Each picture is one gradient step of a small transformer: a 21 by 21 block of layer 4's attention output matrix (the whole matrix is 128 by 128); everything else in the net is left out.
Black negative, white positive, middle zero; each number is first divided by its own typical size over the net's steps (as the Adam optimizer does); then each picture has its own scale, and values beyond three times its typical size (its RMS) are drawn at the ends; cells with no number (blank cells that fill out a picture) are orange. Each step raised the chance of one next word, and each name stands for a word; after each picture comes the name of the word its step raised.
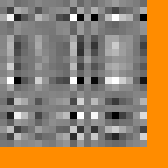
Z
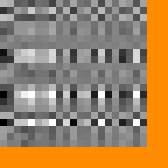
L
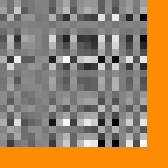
Z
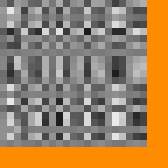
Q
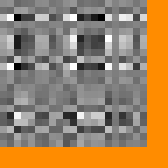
Z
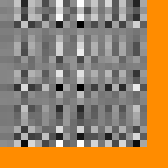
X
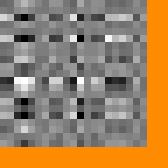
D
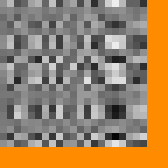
X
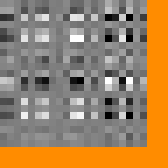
D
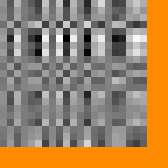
L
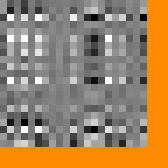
Z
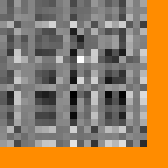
L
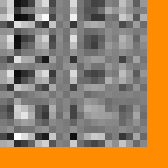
X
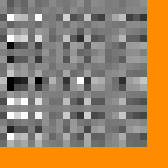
D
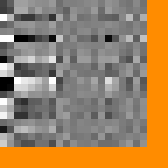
D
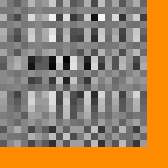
L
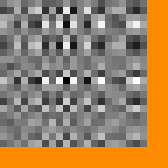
X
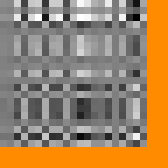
X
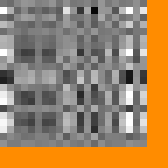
Q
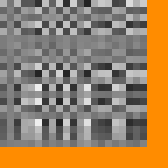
Q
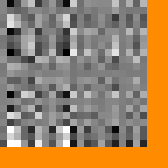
L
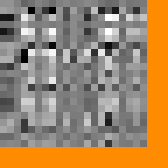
L
